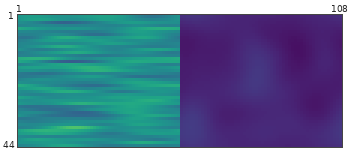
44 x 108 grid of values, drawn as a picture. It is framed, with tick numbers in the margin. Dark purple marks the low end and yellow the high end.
The table splits into one row of 2 panels. Panel 1,1: middling, streaked across. Panel 1,2: very low, smooth, faint in contrast.
